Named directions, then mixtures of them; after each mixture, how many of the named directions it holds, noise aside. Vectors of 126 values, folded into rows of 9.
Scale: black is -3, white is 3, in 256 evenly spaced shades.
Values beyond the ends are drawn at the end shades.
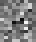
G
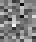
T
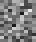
two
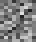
two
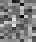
one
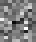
one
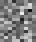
two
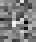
two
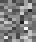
two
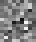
one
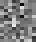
one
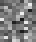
one
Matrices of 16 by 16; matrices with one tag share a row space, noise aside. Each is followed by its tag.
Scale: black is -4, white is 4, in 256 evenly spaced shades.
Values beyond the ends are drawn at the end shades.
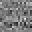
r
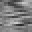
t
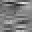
t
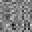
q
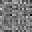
r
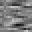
t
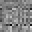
r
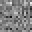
r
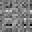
r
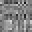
r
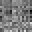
r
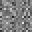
q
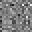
q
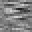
t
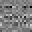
r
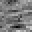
t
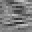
t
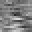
t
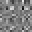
q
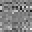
r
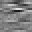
t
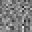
q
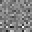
q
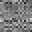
r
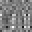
q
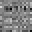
r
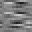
t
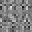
q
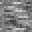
t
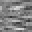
t
